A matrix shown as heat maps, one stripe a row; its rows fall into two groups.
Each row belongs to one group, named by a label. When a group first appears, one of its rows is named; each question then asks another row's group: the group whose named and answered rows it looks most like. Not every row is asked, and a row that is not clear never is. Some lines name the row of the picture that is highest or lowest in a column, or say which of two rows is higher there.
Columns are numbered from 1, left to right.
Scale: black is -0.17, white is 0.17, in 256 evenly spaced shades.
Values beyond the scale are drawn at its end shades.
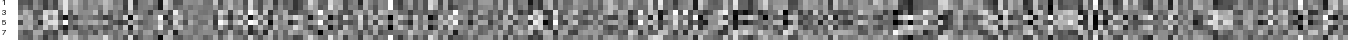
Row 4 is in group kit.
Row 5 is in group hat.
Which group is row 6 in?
kit
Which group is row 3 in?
hat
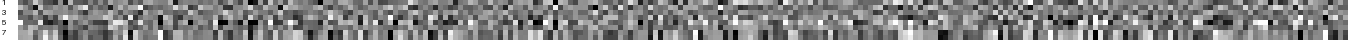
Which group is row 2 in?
hat
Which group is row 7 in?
kit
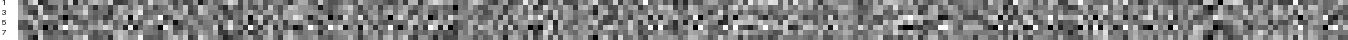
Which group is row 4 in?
kit
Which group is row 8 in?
hat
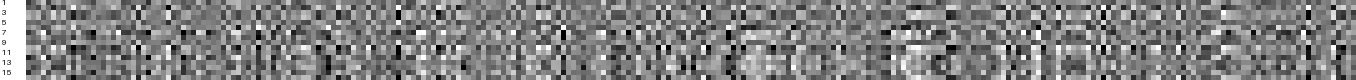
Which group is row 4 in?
kit
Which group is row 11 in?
kit
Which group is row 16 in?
kit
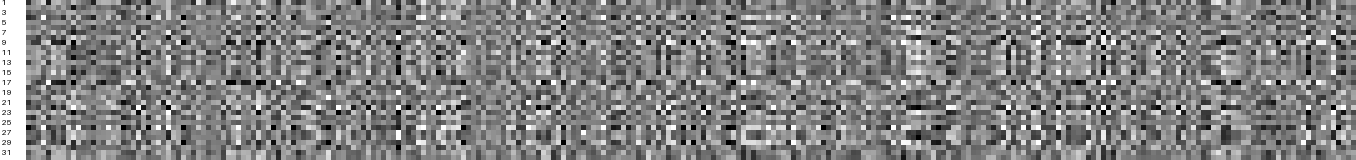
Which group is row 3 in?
hat
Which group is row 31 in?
hat
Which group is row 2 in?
kit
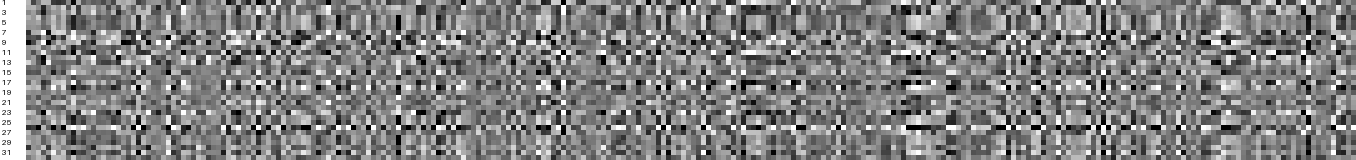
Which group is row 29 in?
kit
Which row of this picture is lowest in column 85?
26
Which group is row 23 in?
hat
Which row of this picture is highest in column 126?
9
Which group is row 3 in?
hat
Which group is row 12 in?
hat
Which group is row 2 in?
hat
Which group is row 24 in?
kit
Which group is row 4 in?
kit
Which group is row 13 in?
hat
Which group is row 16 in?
kit
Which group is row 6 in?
kit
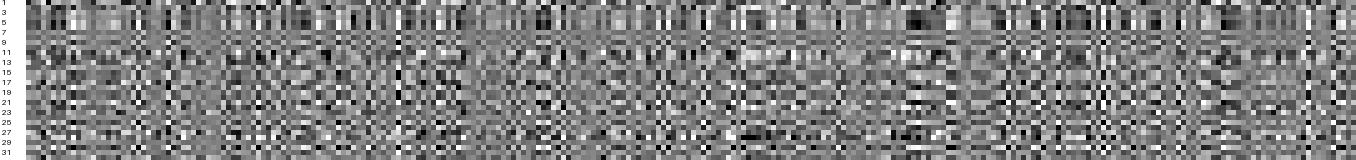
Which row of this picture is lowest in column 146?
28
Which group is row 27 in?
hat
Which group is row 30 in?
kit
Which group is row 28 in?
hat
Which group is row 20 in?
kit
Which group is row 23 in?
hat
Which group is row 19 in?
kit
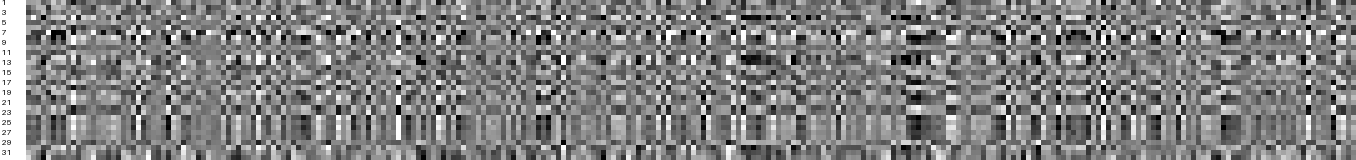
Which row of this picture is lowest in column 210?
7
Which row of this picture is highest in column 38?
7
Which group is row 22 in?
kit
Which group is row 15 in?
kit
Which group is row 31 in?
hat
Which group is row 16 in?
hat
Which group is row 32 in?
hat
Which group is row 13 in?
hat
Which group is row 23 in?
kit
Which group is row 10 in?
kit
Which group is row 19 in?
hat
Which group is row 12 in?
hat
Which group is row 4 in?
hat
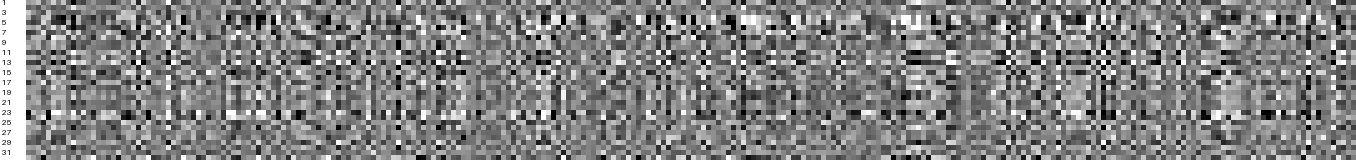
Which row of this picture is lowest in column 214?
23
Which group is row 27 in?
hat
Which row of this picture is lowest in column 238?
15
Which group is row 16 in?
kit
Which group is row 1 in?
kit
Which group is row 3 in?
hat
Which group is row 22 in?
kit
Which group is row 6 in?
kit
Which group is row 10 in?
kit
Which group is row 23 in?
hat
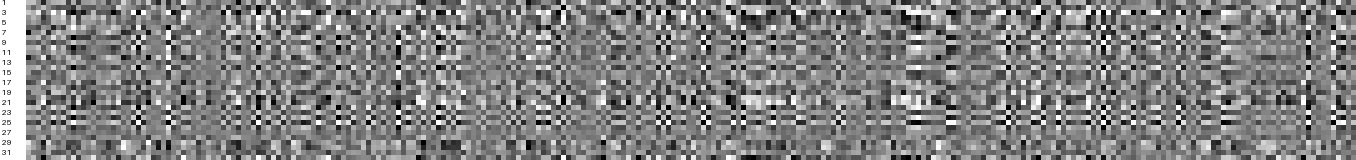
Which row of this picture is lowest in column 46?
25
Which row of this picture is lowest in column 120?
3
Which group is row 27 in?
kit
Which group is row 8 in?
kit
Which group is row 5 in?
hat
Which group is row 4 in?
hat
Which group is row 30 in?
hat
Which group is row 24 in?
kit
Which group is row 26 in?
kit
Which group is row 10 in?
kit
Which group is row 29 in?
hat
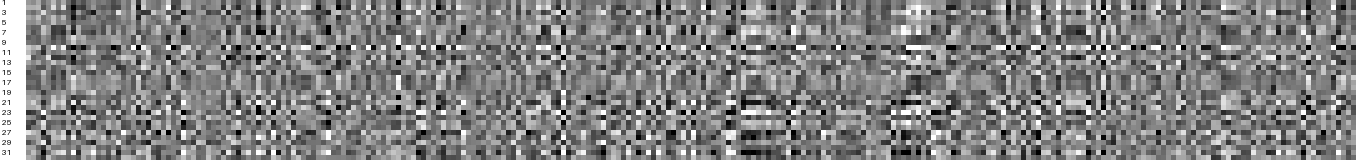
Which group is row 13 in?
kit
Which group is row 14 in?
hat
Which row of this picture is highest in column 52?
10
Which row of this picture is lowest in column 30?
10
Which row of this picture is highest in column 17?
23
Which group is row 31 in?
hat
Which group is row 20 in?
kit
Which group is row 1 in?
kit
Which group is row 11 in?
hat
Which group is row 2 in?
kit
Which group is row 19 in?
hat
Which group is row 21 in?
hat
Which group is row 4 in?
kit
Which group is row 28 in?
hat
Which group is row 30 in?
hat
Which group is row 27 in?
hat
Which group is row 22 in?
kit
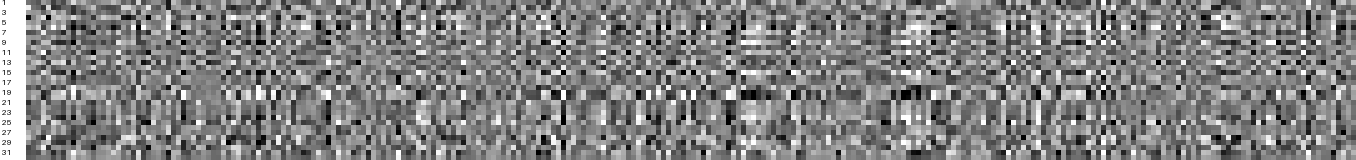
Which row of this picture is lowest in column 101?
13
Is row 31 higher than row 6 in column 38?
No
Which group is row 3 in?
kit
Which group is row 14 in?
hat
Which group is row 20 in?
hat
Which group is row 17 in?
kit
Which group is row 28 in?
hat
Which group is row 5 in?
kit
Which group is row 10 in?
hat
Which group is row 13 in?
hat
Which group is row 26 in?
kit
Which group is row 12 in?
hat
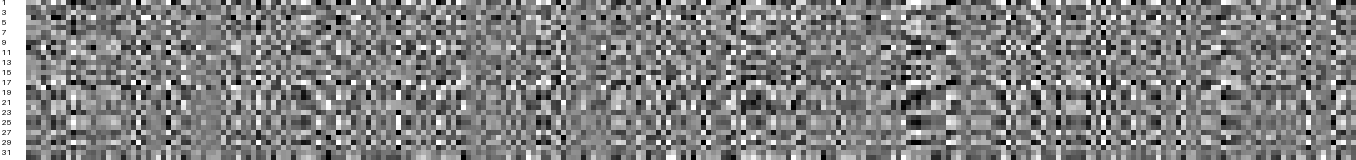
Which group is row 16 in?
hat
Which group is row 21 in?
hat
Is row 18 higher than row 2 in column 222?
Yes
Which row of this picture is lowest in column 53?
4
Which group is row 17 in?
kit
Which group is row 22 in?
hat
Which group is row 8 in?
hat
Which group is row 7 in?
kit
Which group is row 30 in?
kit
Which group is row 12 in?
hat
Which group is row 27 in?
kit
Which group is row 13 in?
kit
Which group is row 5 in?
kit
